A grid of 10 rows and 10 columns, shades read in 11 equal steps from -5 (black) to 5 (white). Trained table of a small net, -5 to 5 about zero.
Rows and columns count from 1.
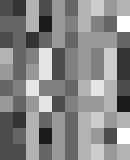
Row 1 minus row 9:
0 -2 0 2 0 0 0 2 3 -3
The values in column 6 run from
-1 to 0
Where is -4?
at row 2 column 4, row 7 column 10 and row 9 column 4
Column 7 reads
2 2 1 1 1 2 1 2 2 2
